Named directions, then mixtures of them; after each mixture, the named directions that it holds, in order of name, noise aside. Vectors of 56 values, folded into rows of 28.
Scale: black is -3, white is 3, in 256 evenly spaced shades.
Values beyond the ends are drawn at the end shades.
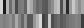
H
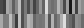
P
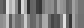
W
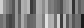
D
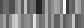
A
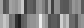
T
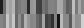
D, W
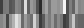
A, T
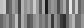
P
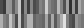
P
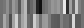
A, P, W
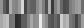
T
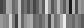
P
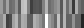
A, D, W
